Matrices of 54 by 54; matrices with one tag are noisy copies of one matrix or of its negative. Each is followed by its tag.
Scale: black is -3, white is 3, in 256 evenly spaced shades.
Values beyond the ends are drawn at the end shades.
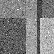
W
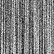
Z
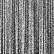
Z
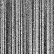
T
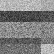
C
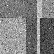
W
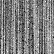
Z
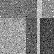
W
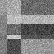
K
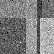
W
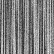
Z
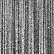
Z
